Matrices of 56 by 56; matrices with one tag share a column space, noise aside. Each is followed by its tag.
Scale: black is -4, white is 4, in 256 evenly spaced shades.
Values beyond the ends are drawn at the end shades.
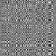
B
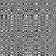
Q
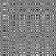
Q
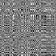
Q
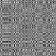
B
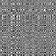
Q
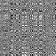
Q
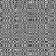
B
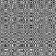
B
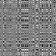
B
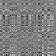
Q
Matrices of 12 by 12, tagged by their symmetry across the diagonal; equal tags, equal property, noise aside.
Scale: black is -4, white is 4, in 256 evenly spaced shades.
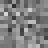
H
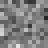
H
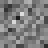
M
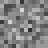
M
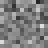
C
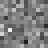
C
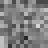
H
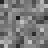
M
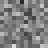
C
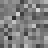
H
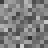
M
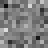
M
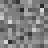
H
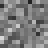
C
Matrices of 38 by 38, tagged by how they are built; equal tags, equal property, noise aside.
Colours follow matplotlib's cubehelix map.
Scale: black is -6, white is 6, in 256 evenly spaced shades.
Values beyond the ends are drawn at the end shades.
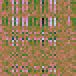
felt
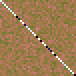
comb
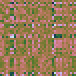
felt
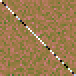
comb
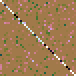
comb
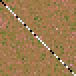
comb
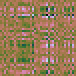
felt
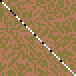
comb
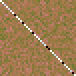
comb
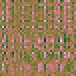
felt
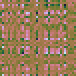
felt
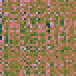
felt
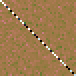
comb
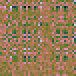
felt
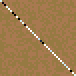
comb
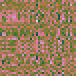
felt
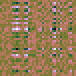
felt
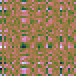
felt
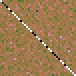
comb
